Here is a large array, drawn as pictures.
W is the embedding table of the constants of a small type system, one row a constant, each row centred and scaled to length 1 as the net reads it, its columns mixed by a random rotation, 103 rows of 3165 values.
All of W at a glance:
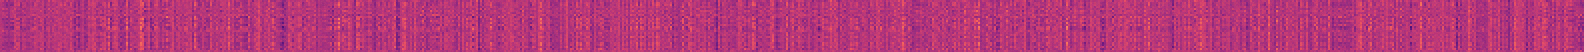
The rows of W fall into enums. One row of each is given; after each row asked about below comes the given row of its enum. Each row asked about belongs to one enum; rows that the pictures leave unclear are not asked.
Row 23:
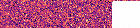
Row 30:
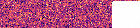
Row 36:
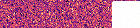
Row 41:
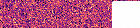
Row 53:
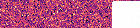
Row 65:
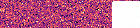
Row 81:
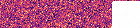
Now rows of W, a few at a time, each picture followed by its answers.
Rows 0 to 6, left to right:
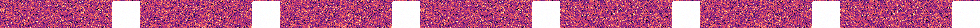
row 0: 65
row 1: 81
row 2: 81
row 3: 65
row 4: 53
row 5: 81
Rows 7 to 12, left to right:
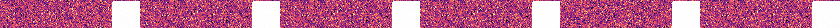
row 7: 36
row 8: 53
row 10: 53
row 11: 81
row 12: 53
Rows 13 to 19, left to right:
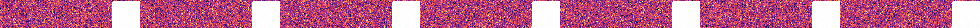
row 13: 41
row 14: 36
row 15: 23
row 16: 81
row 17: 65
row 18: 30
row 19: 81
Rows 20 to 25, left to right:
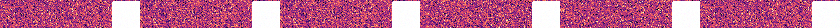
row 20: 36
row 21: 41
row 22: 41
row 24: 65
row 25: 36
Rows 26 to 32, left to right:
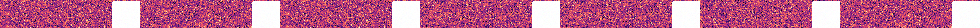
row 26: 23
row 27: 81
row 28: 23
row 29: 30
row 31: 41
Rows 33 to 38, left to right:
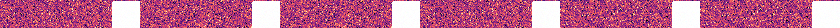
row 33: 36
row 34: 81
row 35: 81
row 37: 53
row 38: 53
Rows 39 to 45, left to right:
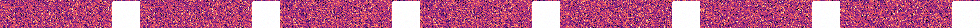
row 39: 36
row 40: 36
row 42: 41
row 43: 23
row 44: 65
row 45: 53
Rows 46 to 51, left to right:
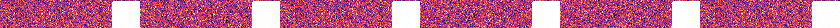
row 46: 36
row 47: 53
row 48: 36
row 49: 81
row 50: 81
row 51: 36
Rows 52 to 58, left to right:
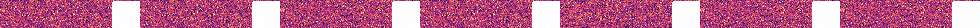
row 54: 65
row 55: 53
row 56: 30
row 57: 65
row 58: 65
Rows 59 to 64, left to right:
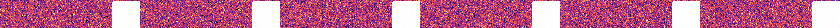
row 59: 53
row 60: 65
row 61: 30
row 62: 81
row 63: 23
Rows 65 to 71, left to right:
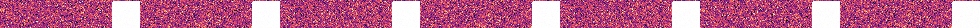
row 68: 81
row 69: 36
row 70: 53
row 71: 81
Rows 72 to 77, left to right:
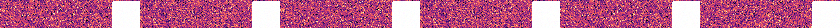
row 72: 53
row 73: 41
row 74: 65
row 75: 41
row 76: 53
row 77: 81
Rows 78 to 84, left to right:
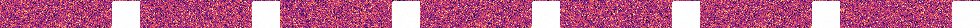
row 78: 81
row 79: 36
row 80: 41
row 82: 53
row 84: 65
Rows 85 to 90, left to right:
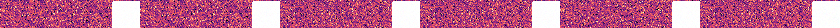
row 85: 53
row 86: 53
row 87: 36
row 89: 65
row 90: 36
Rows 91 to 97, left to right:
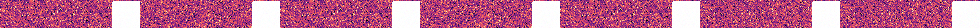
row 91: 53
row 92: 81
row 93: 53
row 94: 81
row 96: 36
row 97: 36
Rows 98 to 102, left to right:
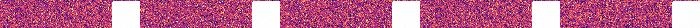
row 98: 36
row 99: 65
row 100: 23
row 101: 36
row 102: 30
